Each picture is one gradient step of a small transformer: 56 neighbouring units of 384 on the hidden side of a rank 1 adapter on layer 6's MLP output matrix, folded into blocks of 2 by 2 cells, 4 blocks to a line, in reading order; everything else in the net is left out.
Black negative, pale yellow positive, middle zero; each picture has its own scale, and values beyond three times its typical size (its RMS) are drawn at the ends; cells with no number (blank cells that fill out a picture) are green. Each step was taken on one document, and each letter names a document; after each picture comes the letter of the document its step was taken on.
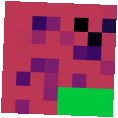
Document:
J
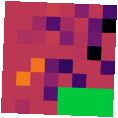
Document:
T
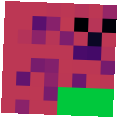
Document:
J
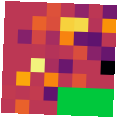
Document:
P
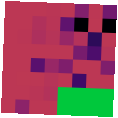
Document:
T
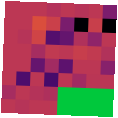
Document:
P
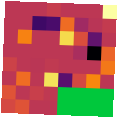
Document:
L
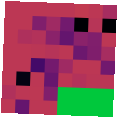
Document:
P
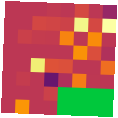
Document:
T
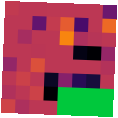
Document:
L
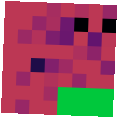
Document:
T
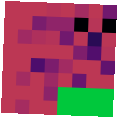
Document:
T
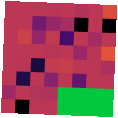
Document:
P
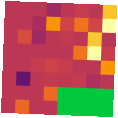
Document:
J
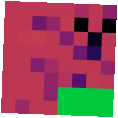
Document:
J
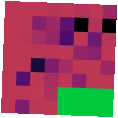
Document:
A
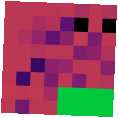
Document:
P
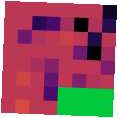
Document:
J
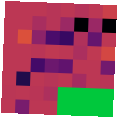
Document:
A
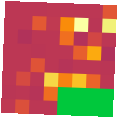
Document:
L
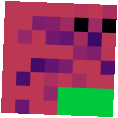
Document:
A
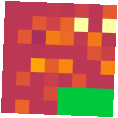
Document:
A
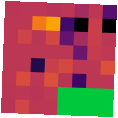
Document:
T
